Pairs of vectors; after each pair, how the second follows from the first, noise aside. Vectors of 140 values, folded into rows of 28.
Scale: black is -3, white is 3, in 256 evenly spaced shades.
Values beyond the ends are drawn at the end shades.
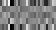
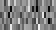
shuffled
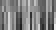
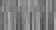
shrunk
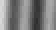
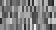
shuffled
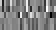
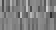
shrunk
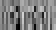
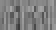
shrunk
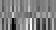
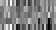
wrapped around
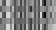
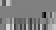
partly zeroed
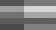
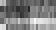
wrapped around
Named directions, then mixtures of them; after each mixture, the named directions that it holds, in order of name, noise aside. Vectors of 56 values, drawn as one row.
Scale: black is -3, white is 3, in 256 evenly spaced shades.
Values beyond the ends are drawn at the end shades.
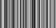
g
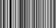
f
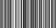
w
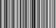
g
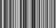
f, g, w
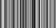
g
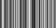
f, g, w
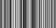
f, g, w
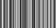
f, g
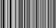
f, g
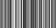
w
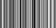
f, g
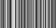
f, g, w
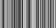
g, w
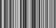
f, g, w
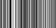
f, w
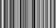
f, g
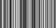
f, g, w
